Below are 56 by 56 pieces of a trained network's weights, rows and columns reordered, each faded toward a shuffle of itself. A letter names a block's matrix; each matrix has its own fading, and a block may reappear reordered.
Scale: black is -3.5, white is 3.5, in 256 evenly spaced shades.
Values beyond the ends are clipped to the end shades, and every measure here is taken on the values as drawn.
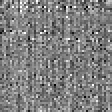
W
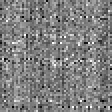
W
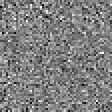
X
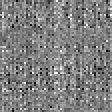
W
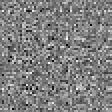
X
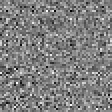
X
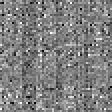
W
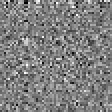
X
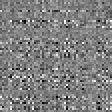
X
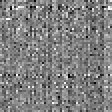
W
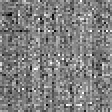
W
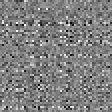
X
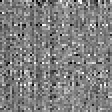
W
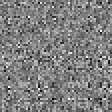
X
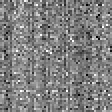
W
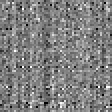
W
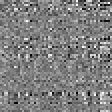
X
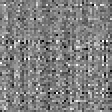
W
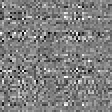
X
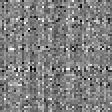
W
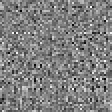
X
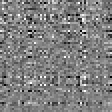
X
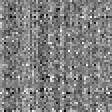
W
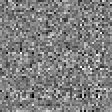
X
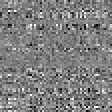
X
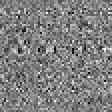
X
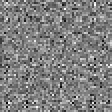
X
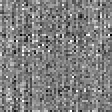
W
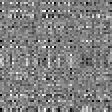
X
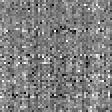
W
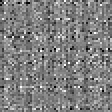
W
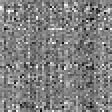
W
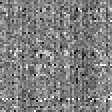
W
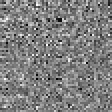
X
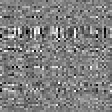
X
